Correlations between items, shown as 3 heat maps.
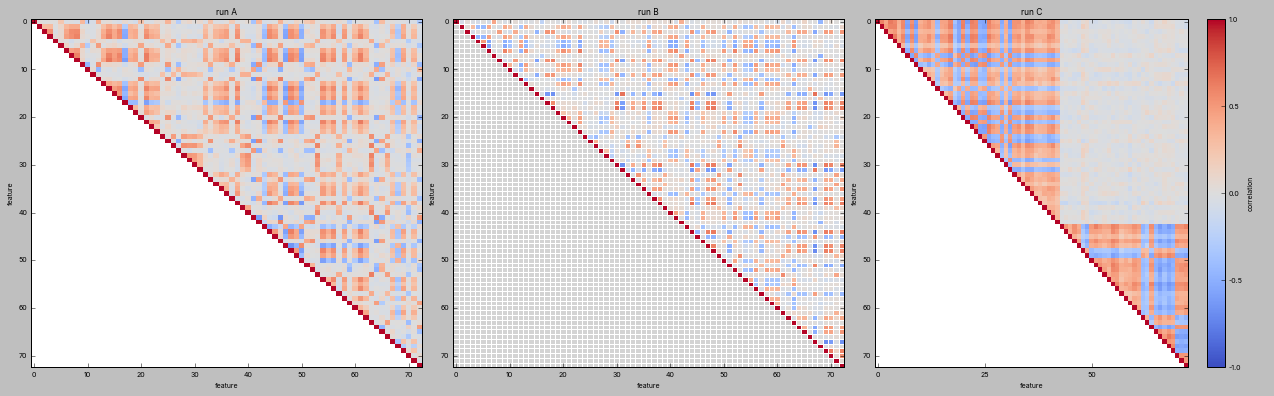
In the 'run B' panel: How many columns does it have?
73
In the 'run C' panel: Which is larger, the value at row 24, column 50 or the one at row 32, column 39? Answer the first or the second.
the second
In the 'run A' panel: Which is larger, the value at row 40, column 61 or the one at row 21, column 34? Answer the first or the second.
the second
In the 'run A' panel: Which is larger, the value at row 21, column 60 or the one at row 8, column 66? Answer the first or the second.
the first
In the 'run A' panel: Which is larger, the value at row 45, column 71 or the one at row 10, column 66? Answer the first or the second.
the first
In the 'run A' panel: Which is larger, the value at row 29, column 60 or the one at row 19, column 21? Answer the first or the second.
the second
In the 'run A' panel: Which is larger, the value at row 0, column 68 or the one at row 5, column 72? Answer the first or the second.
the first
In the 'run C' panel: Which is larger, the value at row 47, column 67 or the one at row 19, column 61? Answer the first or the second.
the second
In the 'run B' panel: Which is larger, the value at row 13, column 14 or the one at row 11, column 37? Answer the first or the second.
the second
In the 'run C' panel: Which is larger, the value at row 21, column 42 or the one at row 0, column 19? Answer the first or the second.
the first
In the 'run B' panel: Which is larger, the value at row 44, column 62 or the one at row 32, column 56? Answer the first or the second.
the first
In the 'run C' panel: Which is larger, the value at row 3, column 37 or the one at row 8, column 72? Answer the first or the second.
the first
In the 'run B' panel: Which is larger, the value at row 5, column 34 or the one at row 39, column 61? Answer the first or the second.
the second
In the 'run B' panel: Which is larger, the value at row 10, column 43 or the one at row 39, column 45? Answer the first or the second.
the second
